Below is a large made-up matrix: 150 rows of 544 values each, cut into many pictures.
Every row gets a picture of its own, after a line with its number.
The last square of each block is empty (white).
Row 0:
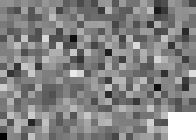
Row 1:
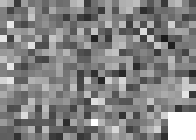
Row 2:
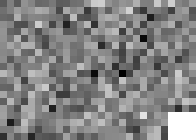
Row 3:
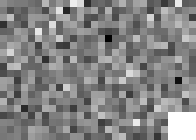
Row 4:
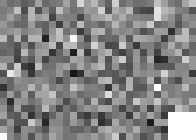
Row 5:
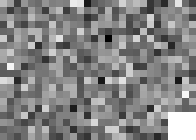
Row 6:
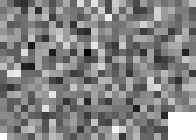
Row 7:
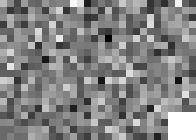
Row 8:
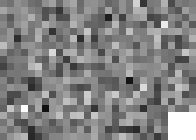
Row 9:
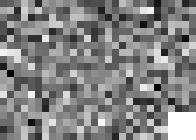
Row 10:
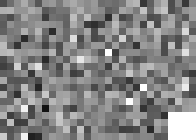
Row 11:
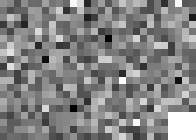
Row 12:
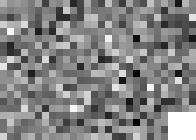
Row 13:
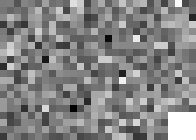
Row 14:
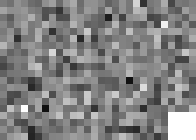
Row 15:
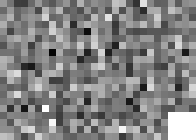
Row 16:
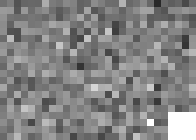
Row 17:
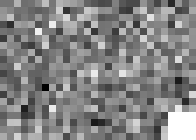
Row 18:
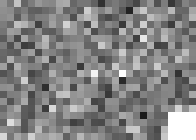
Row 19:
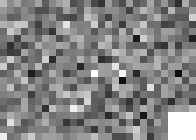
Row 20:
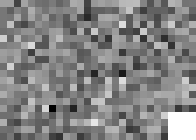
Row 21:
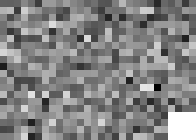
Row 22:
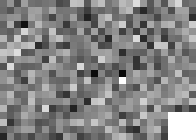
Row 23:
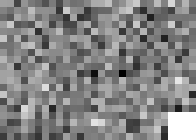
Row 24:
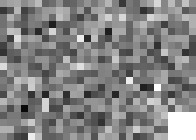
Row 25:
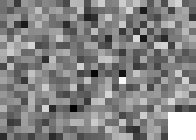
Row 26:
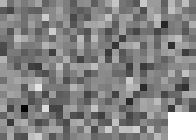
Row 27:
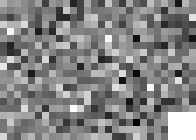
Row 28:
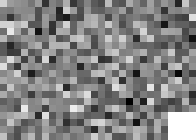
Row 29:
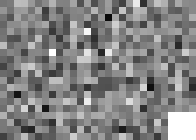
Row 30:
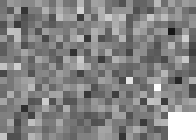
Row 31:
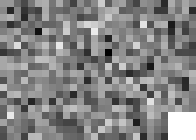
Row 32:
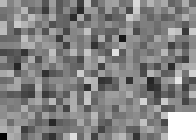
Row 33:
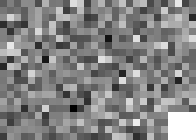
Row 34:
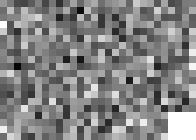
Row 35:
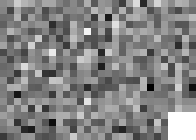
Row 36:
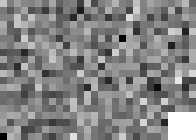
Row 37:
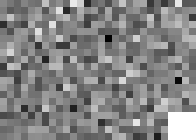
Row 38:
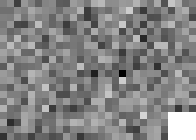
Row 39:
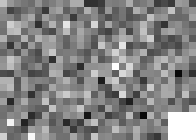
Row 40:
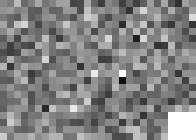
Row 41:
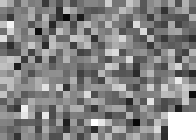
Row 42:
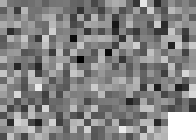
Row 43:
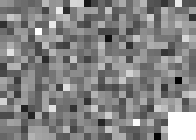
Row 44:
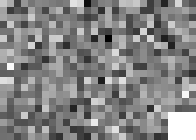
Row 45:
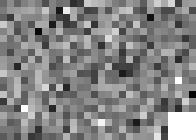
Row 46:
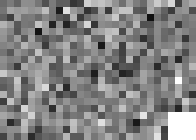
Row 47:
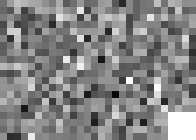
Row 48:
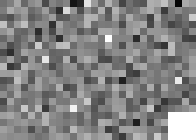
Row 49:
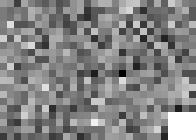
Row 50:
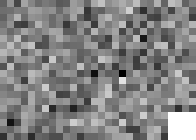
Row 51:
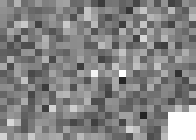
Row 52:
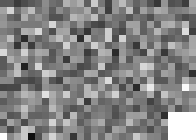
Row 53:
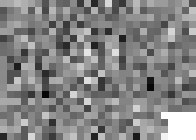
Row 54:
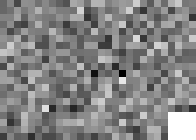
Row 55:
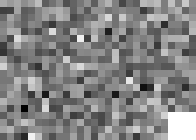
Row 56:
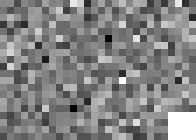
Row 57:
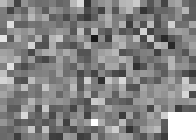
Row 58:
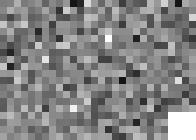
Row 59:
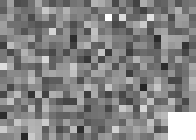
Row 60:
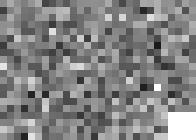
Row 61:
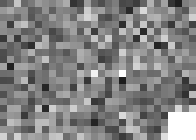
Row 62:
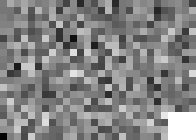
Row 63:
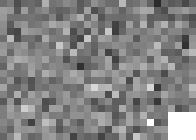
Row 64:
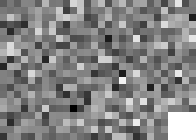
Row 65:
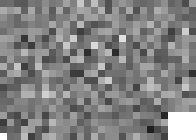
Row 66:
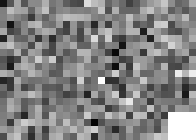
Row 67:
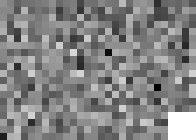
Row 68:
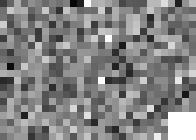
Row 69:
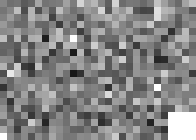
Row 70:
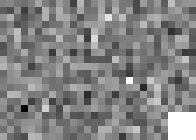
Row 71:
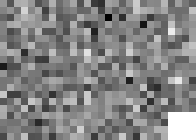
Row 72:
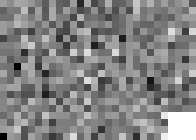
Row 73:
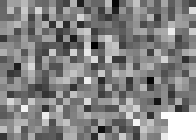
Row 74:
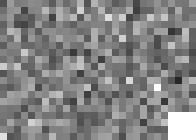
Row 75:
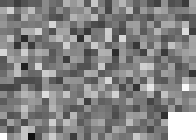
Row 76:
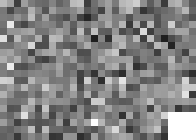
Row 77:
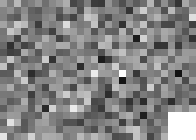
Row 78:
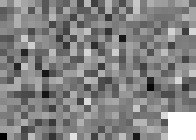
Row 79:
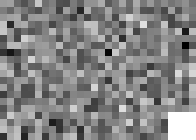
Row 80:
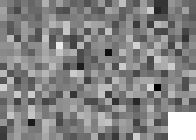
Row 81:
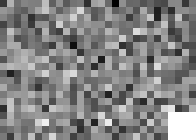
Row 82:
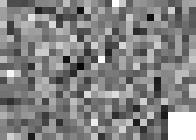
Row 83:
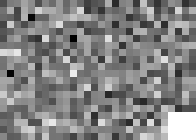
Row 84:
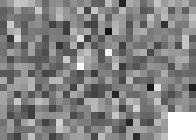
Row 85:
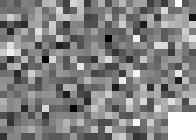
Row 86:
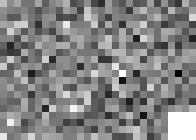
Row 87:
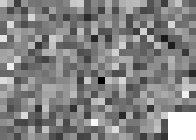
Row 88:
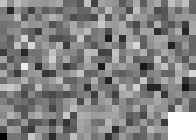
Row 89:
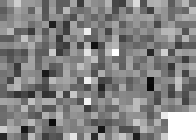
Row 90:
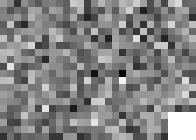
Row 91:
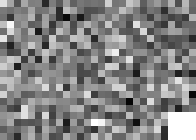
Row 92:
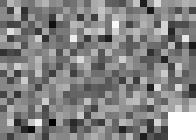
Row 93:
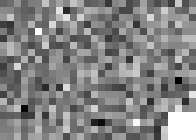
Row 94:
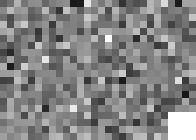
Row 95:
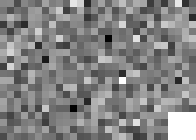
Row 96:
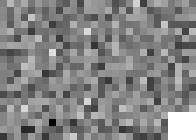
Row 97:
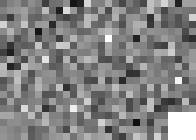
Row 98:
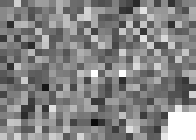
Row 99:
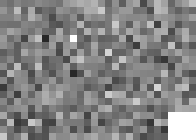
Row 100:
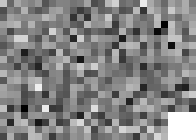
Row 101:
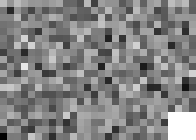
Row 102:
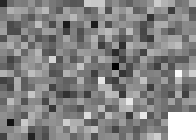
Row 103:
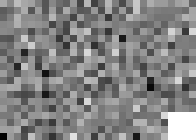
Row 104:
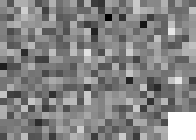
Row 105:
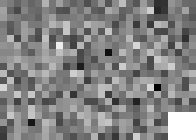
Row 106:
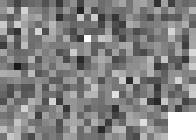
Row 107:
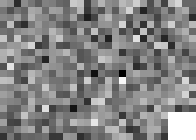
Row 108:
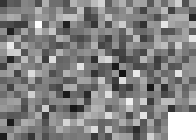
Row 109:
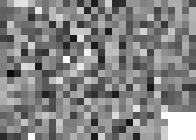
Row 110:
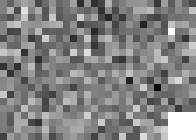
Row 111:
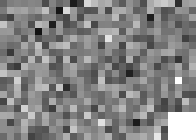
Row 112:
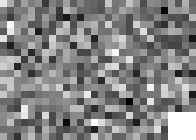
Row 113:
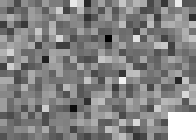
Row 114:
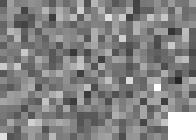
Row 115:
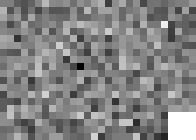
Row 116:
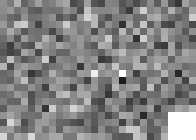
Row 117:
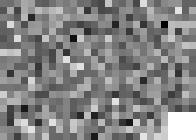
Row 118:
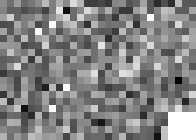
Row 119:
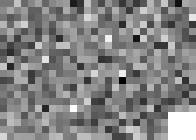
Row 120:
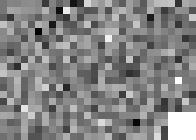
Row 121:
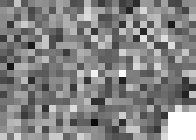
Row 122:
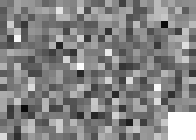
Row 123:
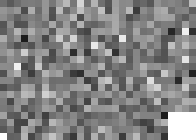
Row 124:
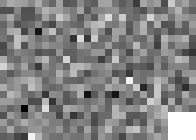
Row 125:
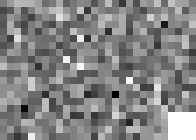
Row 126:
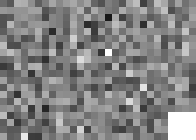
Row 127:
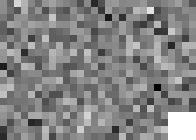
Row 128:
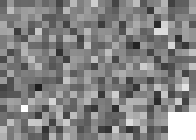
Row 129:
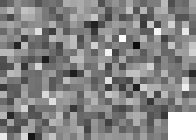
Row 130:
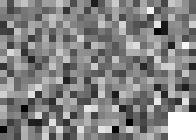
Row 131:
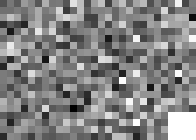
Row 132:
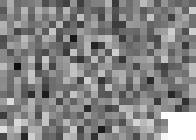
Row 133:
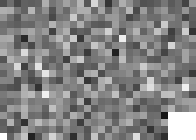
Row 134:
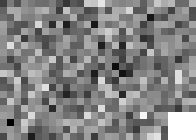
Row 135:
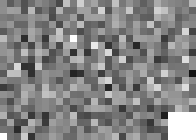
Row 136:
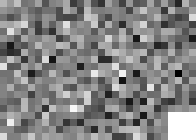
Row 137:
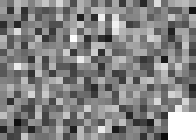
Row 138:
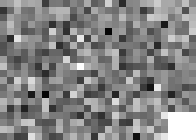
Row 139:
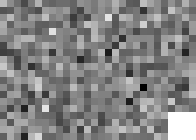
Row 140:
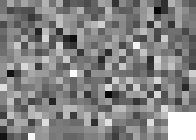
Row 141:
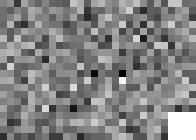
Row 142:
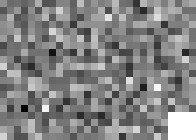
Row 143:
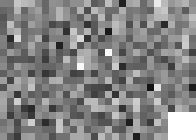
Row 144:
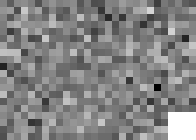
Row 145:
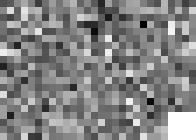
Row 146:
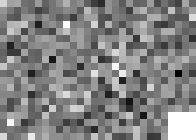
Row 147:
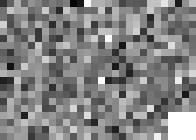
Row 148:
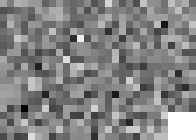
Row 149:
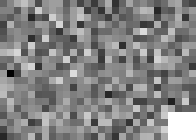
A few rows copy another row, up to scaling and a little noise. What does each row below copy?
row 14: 8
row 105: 80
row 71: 104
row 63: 16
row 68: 147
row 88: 101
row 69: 4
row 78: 103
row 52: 75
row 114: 74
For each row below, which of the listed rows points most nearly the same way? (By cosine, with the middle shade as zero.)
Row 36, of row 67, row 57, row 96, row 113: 67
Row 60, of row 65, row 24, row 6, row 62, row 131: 24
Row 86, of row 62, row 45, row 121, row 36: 121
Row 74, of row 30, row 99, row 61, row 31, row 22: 30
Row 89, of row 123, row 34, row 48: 34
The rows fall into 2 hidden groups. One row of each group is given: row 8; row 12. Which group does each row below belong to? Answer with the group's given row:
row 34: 8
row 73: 8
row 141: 12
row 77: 12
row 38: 12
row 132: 8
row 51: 12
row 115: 8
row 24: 8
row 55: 8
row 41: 12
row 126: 8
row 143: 8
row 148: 8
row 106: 8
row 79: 8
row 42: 8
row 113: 12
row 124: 8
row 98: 12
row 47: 8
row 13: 12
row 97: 12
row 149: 8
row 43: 12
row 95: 12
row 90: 12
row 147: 12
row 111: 12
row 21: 8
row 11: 12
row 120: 12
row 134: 12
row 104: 8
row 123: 8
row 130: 8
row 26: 8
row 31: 8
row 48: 12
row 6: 8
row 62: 8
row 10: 8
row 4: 8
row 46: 12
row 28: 12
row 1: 12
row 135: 8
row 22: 12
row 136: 12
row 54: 12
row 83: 8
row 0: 8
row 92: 8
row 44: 12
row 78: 8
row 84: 8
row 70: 8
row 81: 8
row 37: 12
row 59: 8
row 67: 8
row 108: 12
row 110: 8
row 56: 12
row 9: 8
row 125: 8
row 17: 12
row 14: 8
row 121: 12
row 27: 12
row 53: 8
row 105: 8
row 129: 8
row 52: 8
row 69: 8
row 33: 12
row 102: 12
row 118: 12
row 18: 12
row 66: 12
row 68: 12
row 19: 12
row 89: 8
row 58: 12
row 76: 12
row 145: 8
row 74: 8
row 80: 8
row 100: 8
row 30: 8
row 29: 8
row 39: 12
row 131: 12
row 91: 12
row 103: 8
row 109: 8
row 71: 8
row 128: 8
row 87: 12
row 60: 8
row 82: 8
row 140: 8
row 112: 12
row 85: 12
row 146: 12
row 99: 8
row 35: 8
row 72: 8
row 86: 12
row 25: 12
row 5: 12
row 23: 12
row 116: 12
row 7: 12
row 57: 12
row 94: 12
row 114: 8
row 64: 12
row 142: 8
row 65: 8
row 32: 8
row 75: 8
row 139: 8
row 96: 8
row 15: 8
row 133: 8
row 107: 12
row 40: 12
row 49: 12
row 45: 12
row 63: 8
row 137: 8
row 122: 8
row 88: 8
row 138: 8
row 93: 12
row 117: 8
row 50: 12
